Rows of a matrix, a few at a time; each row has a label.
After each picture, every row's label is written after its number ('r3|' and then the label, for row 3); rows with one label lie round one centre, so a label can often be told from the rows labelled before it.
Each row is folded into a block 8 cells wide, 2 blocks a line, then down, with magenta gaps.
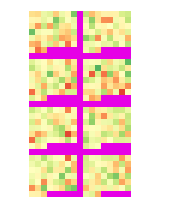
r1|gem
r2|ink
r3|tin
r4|gem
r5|tin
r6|ink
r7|tin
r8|tin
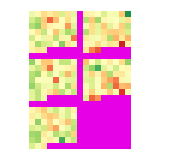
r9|ink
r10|gem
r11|ink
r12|gem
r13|ink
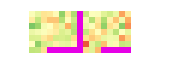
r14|ink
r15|tin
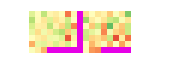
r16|tin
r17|gem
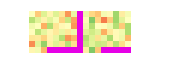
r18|tin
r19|ink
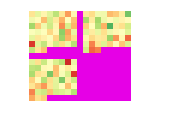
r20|tin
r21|gem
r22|tin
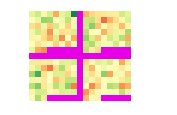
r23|gem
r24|ink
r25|ink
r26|tin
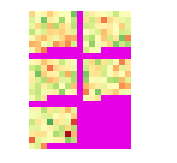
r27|gem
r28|ink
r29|ink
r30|tin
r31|tin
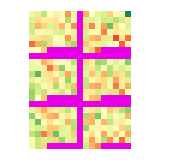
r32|tin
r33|gem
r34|ink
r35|gem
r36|ink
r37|gem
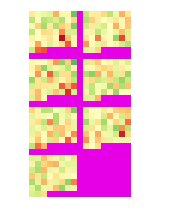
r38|gem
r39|tin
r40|gem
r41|ink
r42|gem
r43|tin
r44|ink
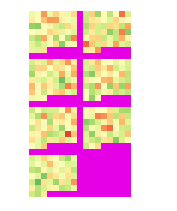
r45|ink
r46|tin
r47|tin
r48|ink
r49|tin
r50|ink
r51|ink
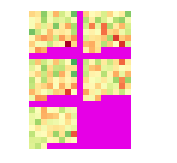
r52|gem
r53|gem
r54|gem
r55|tin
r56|ink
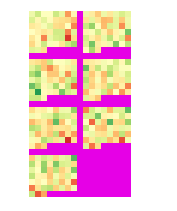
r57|tin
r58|ink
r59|ink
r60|gem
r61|gem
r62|gem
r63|gem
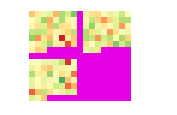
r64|gem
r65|ink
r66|tin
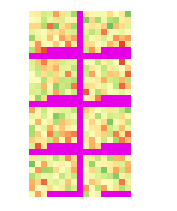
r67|gem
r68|gem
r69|ink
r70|tin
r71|gem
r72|gem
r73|tin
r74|tin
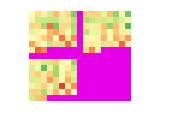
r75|gem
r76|gem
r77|gem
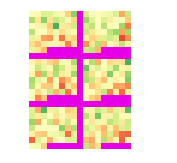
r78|gem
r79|tin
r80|gem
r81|gem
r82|tin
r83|gem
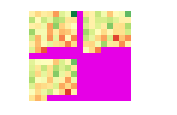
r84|gem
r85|gem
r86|gem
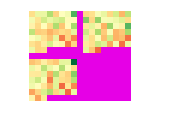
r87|gem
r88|gem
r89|gem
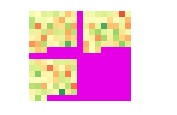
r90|tin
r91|tin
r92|ink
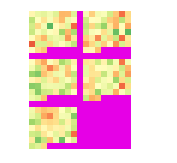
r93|tin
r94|tin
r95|ink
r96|tin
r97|ink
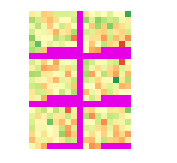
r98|ink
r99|gem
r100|ink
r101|tin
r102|tin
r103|gem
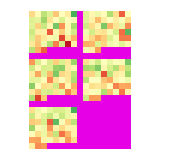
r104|gem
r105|tin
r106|gem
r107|gem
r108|gem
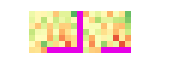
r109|gem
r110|gem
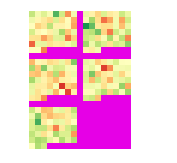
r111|tin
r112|ink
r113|gem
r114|ink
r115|ink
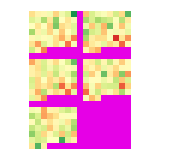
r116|gem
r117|gem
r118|gem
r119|tin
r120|ink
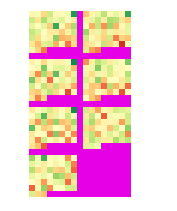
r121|gem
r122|gem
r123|gem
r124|gem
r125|gem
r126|ink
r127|tin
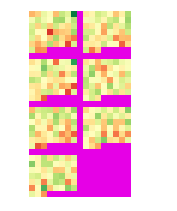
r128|gem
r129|gem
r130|gem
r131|ink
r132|gem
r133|gem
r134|tin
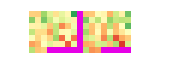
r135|gem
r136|gem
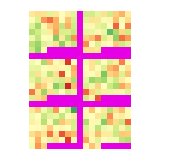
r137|ink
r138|tin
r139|tin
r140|tin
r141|gem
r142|tin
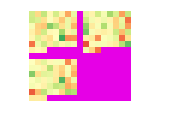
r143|tin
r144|tin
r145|tin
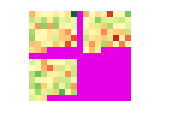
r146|gem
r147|gem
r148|ink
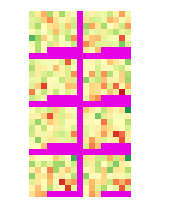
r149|ink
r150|tin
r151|tin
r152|gem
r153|ink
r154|gem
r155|gem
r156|gem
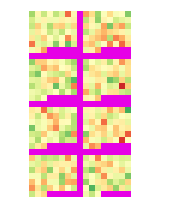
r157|tin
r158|gem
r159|ink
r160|tin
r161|ink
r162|gem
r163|tin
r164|ink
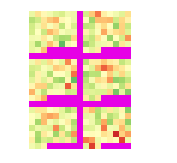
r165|ink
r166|ink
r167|tin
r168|ink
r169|ink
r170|gem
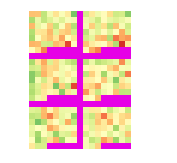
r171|gem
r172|gem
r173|ink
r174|tin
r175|ink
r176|ink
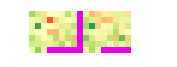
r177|ink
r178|ink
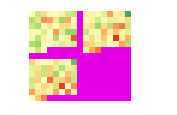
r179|ink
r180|gem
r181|gem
